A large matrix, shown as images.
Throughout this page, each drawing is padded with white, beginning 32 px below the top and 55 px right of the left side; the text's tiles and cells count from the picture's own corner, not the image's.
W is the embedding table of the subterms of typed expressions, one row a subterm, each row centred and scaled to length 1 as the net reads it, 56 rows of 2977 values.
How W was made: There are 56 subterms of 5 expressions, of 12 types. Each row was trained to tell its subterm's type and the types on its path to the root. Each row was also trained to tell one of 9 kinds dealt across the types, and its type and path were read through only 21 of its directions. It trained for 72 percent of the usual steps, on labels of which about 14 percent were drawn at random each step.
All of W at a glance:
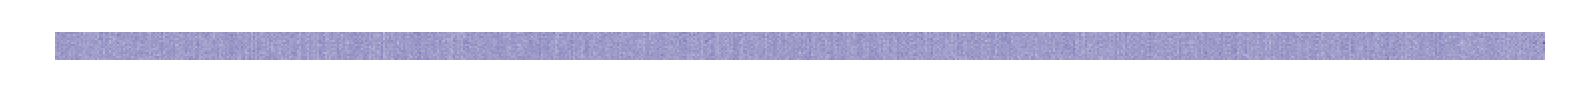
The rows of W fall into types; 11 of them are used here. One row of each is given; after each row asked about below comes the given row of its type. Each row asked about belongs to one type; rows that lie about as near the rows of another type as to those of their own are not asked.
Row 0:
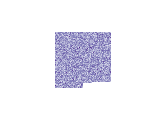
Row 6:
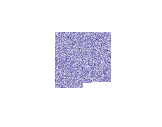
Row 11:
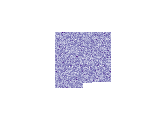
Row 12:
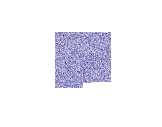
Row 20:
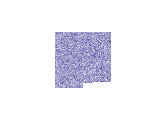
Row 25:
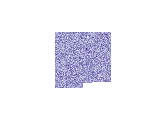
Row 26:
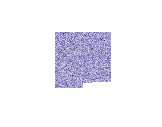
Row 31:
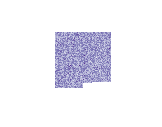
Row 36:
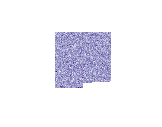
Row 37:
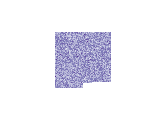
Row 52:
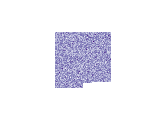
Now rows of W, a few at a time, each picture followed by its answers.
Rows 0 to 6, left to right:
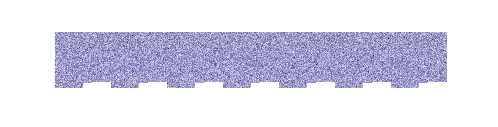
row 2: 12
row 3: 26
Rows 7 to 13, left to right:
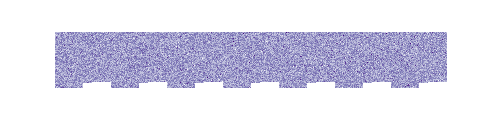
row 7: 26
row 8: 36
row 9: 52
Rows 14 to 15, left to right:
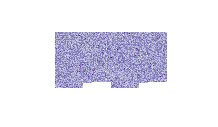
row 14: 12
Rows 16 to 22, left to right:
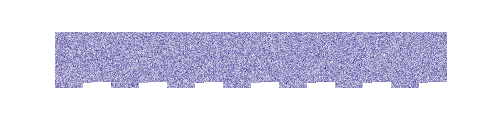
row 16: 37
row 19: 11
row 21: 20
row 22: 0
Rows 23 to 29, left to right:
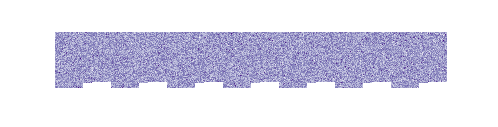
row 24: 12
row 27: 12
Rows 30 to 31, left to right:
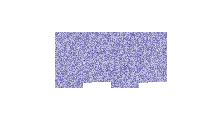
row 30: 0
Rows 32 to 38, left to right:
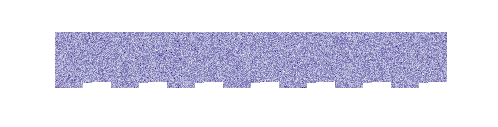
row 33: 25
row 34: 20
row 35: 0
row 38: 20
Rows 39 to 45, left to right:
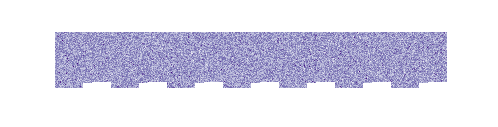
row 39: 26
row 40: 25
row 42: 26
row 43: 31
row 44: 52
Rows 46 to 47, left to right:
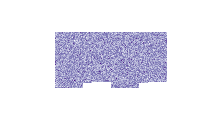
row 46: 25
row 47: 0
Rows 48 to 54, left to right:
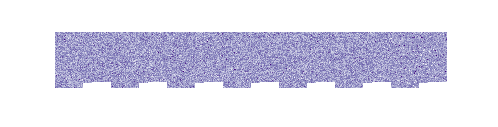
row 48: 37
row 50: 20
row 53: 25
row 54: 52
